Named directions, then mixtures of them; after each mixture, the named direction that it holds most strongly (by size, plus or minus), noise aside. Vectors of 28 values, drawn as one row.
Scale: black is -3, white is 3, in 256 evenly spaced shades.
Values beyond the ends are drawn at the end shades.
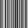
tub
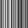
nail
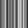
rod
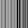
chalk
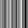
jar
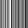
nail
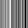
jar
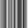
rod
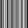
rod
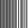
chalk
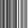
chalk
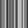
rod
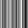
jar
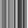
rod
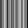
rod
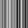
chalk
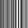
chalk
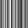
nail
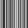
tub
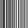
tub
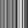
rod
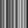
rod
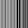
chalk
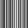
tub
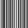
tub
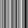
jar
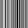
tub
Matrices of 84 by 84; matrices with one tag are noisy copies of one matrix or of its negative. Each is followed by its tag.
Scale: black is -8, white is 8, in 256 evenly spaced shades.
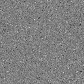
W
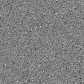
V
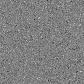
W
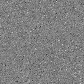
V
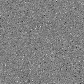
V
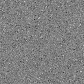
W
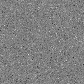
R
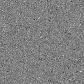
W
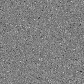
W
